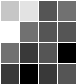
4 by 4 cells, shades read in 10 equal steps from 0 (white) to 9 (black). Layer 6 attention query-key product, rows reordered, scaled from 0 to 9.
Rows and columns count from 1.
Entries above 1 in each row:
3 3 4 4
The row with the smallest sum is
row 1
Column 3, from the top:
6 6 6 7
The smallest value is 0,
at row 2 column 1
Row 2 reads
0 5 6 6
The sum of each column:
14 22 25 26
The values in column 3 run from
6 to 7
